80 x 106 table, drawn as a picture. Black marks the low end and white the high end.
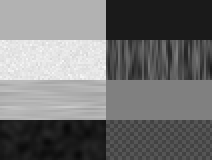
It is made of 4 by 2 panels. Panel 1,1: high, flat. Panel 1,2: very low, flat. Panel 2,1: very high, fine-grained, faint in contrast. Panel 2,2: low, streaked downward. Panel 3,1: high, streaked across, faint in contrast. Panel 3,2: middling, flat. Panel 4,1: very low, blotchy, faint in contrast. Panel 4,2: low, checkered, faint in contrast.
